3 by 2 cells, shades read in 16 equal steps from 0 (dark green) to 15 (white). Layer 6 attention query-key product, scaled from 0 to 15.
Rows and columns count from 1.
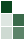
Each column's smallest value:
0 3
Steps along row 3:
down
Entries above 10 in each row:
1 1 1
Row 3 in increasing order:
5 12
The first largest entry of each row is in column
2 1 1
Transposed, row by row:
0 13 12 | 15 3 5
